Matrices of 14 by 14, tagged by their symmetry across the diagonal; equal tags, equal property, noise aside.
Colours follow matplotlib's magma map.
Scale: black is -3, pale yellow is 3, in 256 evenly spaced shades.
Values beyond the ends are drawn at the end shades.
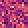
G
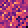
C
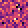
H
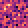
C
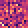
H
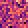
H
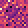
C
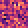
G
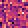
G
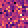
H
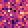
G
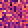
G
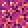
C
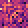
C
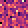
G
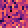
H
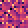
G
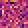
G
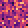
H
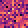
C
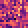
G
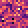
H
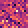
H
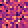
G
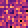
C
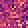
H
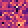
H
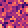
C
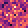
C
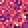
C
